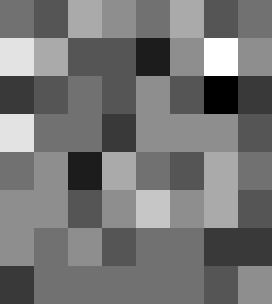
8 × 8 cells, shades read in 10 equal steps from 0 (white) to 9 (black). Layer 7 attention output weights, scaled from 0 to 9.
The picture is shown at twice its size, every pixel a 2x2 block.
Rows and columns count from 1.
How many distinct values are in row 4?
5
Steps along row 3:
down down up down up up down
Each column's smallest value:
1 3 3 3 2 3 0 4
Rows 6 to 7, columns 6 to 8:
4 3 6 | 5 7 7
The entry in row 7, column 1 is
4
